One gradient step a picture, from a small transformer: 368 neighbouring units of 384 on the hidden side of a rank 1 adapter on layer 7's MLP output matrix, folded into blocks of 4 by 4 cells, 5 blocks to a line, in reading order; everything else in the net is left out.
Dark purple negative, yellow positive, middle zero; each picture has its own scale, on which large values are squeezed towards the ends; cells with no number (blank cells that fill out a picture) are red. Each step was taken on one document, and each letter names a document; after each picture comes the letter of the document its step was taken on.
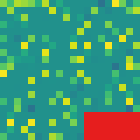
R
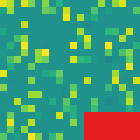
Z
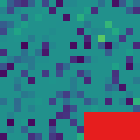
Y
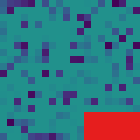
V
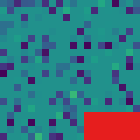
Y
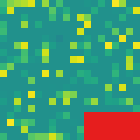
V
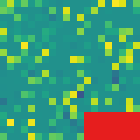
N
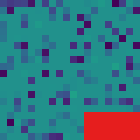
V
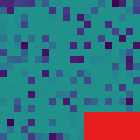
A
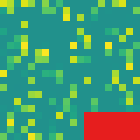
Z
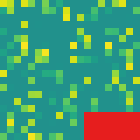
Z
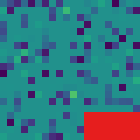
V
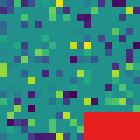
V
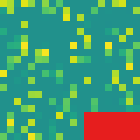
Z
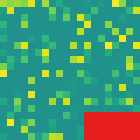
A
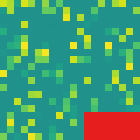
Z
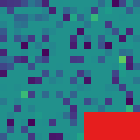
R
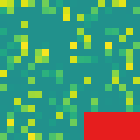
Z
